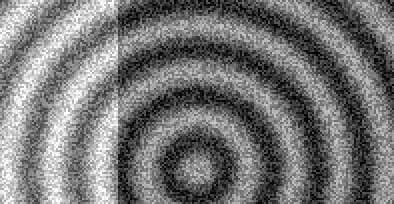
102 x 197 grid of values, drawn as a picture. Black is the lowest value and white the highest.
The ninth with the lowest average is the top middle. Rings spread out from the bottom middle. The left part is higher, up to a seam about 30% of the way across.
